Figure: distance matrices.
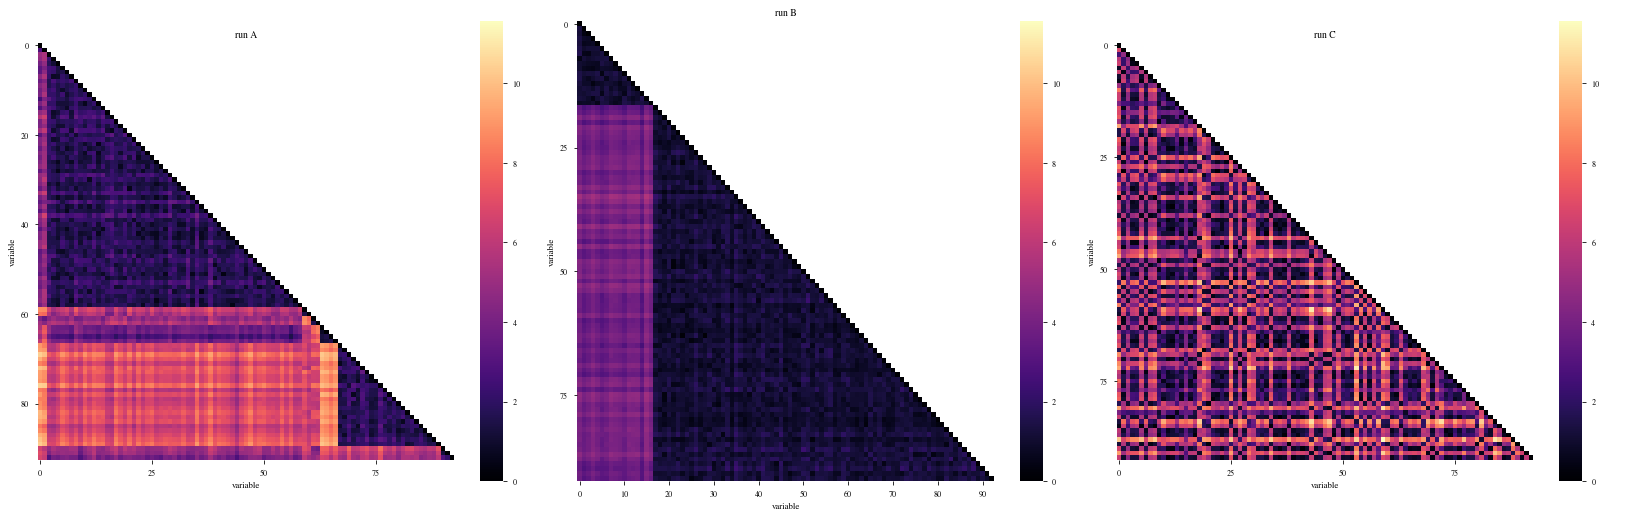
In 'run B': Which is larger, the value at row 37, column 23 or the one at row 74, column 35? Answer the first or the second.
the second
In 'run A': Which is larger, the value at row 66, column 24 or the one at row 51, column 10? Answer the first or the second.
the first
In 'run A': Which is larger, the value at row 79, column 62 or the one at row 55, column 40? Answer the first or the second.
the first
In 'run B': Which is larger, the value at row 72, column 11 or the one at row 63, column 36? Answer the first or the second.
the first
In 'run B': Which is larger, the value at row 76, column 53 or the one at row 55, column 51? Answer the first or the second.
the second
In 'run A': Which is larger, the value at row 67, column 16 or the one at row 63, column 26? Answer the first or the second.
the first
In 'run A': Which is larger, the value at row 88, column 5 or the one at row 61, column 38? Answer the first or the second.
the first
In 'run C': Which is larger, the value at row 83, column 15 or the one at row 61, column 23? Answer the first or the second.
the first
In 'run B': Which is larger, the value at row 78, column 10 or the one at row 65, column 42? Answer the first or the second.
the first
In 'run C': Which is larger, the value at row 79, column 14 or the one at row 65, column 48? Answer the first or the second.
the second
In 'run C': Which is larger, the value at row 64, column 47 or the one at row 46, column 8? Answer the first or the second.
the second
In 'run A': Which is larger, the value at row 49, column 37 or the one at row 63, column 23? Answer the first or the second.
the second
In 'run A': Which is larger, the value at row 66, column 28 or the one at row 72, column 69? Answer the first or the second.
the first
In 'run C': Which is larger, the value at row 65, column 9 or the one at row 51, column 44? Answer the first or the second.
the first
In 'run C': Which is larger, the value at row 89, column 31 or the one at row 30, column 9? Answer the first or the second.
the first
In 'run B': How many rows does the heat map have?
93
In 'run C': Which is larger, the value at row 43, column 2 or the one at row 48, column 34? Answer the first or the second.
the first
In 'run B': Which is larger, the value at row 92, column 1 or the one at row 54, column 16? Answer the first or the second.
the second
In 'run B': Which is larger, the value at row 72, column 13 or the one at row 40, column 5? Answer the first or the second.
the first
